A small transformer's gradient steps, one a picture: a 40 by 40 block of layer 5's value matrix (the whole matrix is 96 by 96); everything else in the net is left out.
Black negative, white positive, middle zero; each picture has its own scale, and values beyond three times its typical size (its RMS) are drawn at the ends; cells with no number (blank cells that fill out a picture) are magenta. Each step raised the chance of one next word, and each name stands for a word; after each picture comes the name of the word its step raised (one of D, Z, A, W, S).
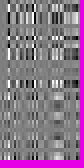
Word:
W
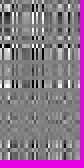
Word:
W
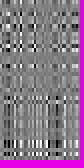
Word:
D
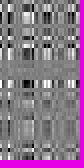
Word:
W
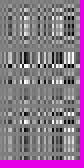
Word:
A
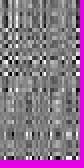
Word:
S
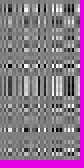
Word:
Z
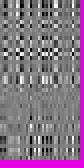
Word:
S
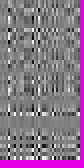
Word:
S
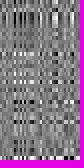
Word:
S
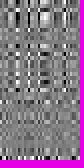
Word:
S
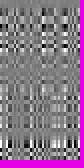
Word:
D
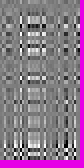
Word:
D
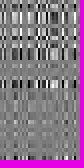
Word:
W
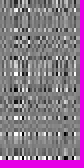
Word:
S
